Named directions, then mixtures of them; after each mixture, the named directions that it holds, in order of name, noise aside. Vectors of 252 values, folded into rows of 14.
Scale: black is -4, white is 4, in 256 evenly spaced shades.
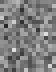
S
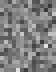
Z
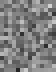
Z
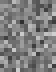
S, Z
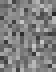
S, Z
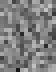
Z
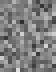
S, Z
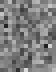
S, Z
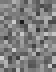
S, Z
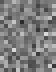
S, Z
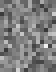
Z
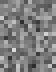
S, Z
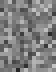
Z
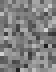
Z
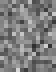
Z
